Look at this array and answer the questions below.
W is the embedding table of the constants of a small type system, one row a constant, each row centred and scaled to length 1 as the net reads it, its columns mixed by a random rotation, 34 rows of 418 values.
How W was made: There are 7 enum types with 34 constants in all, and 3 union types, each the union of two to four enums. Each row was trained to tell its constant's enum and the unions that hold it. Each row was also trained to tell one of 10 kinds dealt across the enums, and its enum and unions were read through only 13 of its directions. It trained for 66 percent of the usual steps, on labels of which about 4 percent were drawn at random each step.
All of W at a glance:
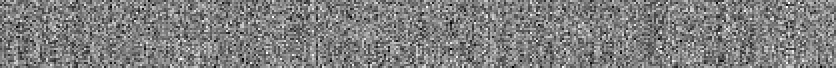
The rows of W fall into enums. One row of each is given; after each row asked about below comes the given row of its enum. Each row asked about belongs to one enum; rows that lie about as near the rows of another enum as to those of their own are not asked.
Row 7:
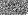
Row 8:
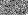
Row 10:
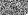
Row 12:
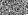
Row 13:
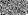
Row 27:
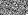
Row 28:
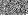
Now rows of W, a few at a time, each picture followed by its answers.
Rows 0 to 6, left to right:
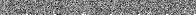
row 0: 28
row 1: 12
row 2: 10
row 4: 27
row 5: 27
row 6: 13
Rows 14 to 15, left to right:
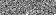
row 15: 8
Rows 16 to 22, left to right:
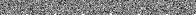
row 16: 7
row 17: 10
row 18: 13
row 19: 10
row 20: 12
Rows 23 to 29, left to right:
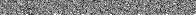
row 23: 8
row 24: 10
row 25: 8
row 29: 28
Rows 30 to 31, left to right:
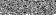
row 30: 27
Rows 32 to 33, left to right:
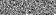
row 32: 12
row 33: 12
